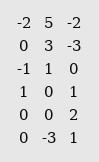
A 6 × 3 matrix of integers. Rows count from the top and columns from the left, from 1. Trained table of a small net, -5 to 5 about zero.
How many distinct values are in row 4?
2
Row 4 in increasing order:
0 1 1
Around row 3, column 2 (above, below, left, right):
3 0 -1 0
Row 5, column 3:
2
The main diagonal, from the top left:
-2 3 0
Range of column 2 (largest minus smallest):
8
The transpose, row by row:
-2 0 -1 1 0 0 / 5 3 1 0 0 -3 / -2 -3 0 1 2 1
